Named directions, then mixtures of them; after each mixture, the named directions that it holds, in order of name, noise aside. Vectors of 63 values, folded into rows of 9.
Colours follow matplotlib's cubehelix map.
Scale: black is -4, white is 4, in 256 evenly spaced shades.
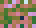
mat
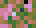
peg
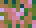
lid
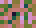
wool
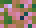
lid, mat, peg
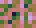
wool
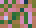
peg, wool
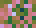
mat, peg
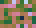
mat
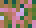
lid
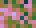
lid, peg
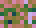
mat, wool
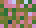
mat, wool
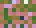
mat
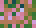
lid, mat, peg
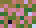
lid, mat, wool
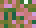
mat, peg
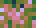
lid
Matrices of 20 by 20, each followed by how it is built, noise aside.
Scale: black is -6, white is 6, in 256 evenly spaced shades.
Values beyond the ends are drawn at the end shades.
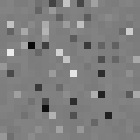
sparse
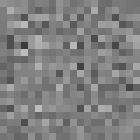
low rank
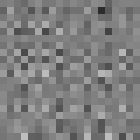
low rank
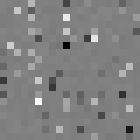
sparse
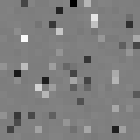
sparse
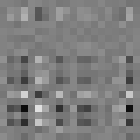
low rank
